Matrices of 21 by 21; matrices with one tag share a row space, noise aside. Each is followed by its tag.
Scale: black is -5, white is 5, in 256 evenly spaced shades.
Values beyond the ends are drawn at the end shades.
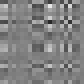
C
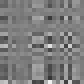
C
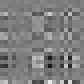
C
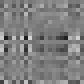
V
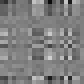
C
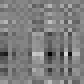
C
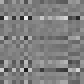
V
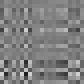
V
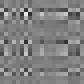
V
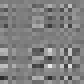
C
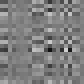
C
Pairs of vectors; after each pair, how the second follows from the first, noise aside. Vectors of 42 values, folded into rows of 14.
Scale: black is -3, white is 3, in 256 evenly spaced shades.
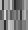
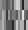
reversed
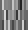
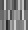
reversed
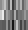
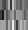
negated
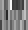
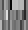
negated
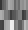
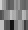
negated
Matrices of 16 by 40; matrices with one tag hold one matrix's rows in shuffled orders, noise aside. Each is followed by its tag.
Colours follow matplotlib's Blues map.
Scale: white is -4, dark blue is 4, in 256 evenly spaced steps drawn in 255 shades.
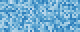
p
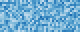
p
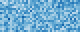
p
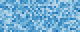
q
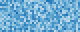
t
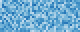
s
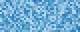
s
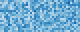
p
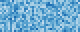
t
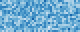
q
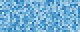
t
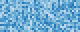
p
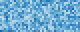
p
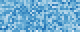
q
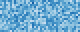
t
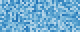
s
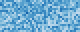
q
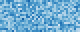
q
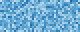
t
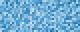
s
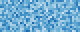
s
